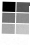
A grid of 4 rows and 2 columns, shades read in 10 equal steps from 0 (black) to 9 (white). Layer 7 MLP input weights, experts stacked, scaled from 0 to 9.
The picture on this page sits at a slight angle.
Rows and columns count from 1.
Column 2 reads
3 5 7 9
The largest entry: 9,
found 2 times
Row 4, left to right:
9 9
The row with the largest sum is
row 4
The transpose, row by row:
0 4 6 9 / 3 5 7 9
